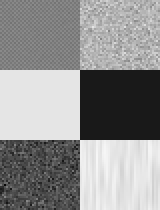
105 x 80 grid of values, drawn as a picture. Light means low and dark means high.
It is made of 3 by 2 panels. Panel 1,1: middling, checkered, faint in contrast. Panel 1,2: low, fine-grained. Panel 2,1: very low, flat. Panel 2,2: very high, flat. Panel 3,1: high, fine-grained. Panel 3,2: very low, streaked downward, faint in contrast.
